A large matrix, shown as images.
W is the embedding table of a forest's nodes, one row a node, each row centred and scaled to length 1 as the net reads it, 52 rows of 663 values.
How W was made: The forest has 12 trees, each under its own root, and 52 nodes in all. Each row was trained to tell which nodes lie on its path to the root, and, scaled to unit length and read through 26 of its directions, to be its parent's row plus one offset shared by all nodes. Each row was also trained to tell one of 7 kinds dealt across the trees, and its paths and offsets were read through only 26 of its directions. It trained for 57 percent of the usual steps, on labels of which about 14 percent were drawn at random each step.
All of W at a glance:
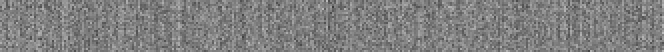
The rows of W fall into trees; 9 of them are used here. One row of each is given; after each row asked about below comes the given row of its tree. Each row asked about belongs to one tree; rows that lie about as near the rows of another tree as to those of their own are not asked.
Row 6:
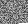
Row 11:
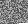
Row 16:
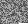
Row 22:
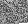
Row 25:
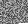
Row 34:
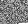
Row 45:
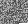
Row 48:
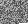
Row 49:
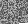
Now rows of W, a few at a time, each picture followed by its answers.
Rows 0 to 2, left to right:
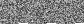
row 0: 49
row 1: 25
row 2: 48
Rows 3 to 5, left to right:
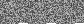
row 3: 25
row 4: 6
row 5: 16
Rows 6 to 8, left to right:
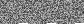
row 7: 6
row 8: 49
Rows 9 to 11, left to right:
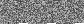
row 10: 22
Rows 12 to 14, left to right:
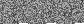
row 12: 45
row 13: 25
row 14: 25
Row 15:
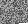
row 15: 34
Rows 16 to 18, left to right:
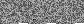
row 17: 22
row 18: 16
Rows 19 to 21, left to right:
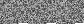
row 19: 34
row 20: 34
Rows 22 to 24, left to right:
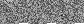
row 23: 11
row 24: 49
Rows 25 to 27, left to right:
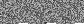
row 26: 25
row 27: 16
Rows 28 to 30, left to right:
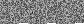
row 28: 16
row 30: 48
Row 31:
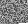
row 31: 34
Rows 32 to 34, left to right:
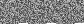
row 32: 34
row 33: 45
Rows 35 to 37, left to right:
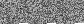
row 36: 34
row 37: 6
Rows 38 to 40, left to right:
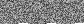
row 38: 6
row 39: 6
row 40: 48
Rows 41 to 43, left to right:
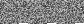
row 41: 22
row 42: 22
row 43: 45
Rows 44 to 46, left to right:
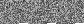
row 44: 48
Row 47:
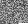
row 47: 11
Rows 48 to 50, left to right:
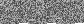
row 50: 48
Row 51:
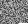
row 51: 25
